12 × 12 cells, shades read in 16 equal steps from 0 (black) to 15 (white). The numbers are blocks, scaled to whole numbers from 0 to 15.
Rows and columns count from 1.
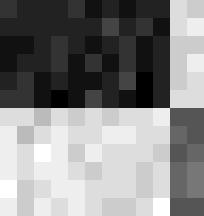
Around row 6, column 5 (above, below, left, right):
1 12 0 4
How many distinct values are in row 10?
5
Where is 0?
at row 5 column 9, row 6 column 4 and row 6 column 9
